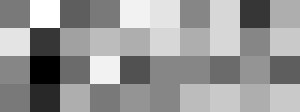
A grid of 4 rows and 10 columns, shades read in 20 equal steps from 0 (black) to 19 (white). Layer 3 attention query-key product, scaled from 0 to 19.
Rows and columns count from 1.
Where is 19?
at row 1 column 2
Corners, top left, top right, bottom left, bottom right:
9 13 9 15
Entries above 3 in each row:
10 10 9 9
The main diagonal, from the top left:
9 4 8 9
